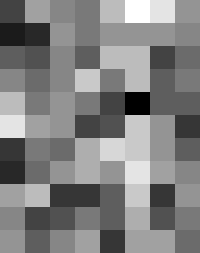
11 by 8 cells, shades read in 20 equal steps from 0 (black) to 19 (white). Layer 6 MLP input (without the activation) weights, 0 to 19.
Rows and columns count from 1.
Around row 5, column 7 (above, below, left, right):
7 11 0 7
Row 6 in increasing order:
4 5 6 11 11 12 15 17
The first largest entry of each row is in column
6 3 5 4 1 1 5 6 6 6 4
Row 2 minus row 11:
-9 -4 1 -3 7 -1 -1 2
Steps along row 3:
down up down up same down up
